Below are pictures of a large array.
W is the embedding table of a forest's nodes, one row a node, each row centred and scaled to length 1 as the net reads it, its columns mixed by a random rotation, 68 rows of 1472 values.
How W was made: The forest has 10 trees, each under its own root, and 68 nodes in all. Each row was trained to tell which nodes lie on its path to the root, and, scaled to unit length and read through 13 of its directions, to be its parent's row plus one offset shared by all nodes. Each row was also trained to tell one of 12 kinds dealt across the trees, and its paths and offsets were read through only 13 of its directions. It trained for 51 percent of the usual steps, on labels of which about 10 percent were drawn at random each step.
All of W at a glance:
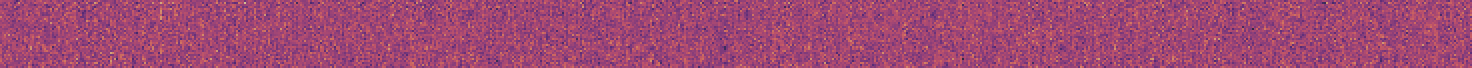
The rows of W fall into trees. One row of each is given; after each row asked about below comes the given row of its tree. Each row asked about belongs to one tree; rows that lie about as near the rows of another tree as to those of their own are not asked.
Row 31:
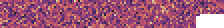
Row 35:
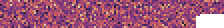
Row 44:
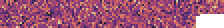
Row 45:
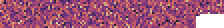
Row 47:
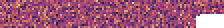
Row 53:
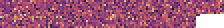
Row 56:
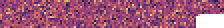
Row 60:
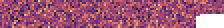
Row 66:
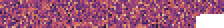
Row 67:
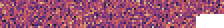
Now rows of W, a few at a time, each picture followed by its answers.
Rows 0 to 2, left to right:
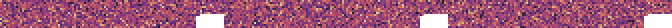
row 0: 56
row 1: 67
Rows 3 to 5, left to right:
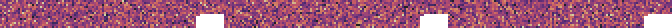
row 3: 47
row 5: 56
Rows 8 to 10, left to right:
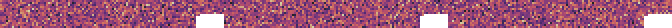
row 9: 47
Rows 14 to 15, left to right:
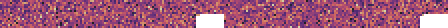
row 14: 56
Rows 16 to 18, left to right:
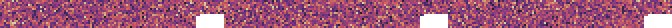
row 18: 45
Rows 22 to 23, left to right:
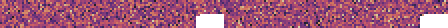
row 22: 47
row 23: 53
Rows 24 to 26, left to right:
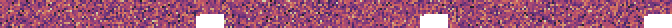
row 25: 31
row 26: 31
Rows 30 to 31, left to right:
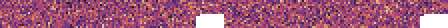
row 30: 56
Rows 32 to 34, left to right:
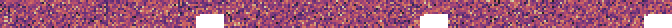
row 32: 31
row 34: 31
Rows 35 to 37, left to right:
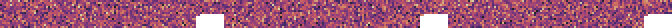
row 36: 56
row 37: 47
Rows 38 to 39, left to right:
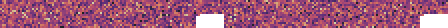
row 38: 47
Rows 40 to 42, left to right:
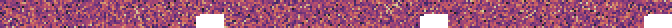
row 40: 56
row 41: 31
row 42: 44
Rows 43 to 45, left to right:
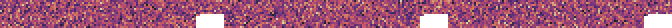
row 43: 56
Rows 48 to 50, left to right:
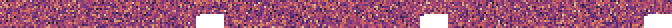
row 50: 47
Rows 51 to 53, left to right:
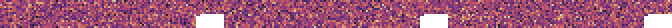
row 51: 67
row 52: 60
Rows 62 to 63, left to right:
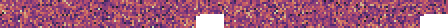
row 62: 47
